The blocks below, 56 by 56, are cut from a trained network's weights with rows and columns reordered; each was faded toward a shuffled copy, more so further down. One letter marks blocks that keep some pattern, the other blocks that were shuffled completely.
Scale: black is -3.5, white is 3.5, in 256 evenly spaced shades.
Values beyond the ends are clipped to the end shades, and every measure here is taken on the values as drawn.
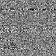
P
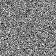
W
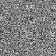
P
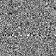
P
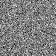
W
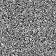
W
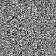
P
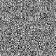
P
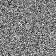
W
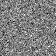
W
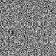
P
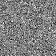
W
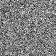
W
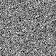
W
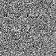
P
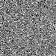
W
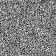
W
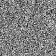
W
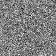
W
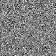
P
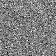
W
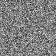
W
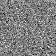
W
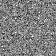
W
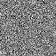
P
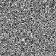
P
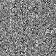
P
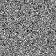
P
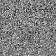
P
